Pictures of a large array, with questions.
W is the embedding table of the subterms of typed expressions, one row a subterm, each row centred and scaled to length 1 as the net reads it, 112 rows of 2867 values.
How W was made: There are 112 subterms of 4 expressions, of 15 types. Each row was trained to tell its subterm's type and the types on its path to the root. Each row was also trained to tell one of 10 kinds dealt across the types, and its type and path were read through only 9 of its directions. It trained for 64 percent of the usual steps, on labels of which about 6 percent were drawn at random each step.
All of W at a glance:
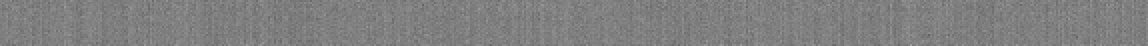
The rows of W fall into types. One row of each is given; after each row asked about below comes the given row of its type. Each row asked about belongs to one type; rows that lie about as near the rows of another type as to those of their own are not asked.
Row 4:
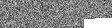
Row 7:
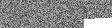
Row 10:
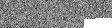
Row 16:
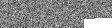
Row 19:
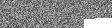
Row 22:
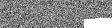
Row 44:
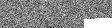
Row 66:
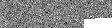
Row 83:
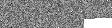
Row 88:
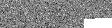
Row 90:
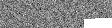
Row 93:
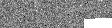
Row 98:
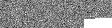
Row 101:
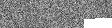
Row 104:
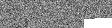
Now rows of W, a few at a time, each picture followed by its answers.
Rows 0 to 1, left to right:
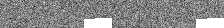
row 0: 104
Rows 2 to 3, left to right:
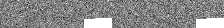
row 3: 98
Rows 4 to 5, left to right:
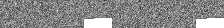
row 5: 16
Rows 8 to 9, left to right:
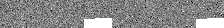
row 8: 104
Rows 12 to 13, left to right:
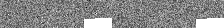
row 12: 22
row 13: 4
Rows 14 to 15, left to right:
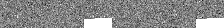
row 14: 66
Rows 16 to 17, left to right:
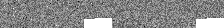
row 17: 19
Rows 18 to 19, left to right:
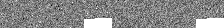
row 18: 16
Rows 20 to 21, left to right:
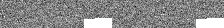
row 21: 22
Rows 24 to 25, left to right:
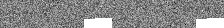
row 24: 4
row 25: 104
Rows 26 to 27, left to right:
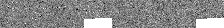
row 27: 93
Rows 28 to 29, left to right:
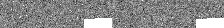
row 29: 22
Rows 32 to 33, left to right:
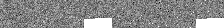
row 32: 4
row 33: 83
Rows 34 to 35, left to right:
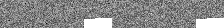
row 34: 93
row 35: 7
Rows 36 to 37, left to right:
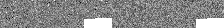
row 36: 93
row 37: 90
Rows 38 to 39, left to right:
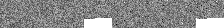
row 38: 4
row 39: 88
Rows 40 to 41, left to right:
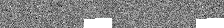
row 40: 88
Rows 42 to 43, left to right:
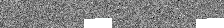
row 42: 83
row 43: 10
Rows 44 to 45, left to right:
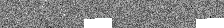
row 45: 83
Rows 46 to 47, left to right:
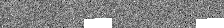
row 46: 83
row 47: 10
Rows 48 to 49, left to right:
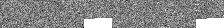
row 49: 66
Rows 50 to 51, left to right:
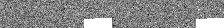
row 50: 22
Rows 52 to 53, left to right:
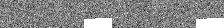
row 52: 90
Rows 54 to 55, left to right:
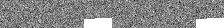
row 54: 83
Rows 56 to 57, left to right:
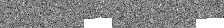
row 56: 66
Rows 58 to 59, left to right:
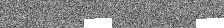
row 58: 104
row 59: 93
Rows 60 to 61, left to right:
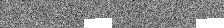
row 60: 104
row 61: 90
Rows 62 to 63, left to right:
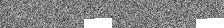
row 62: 19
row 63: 90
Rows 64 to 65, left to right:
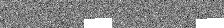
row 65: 7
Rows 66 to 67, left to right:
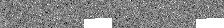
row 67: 16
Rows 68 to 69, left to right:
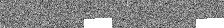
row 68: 22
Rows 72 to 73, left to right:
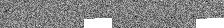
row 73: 98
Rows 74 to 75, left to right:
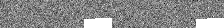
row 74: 44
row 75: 10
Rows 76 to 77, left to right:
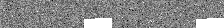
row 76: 22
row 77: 104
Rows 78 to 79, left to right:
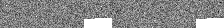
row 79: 16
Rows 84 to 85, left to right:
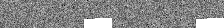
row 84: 16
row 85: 4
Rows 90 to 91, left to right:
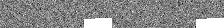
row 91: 22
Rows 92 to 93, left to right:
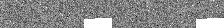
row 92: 7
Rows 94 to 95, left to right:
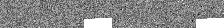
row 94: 66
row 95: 93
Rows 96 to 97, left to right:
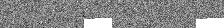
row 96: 16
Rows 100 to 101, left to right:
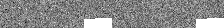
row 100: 10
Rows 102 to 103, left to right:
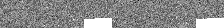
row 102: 19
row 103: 83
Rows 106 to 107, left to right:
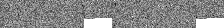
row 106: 83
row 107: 16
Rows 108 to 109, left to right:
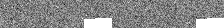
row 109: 98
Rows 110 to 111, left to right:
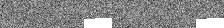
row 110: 93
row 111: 19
